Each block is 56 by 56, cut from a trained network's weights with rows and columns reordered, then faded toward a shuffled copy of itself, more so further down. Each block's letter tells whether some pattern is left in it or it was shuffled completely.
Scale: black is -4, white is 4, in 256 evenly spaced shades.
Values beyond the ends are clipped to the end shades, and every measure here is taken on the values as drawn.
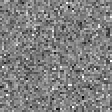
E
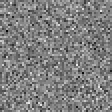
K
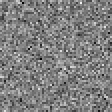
K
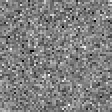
K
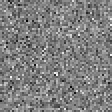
K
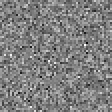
K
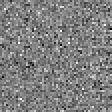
E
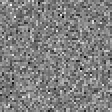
K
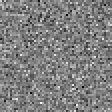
E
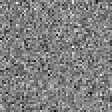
E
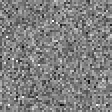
E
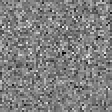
E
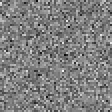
E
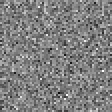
K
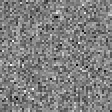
K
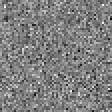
E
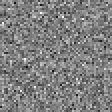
K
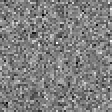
E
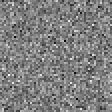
E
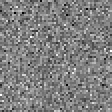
E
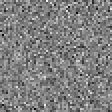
E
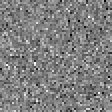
E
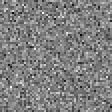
K
